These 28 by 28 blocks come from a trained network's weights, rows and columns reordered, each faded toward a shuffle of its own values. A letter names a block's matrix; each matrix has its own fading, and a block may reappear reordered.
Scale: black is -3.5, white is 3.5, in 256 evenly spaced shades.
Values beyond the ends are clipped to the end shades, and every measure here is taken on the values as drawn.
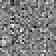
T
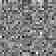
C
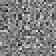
T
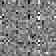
C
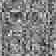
C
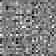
T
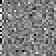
T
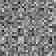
T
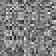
T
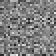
C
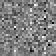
C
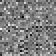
T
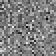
T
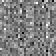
C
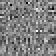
C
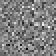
T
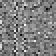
T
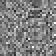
T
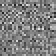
C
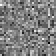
T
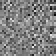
T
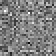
C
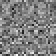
C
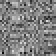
C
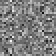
T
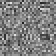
C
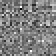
C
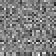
C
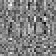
T
